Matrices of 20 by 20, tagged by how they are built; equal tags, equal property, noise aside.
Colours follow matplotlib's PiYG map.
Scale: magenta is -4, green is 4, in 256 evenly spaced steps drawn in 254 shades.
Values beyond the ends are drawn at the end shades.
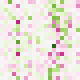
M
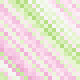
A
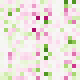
M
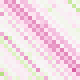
A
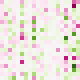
M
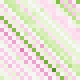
A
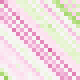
A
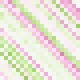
A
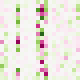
M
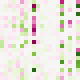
M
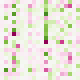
M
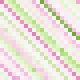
A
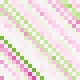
A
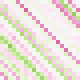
A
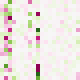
M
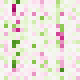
M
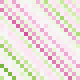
A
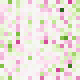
M
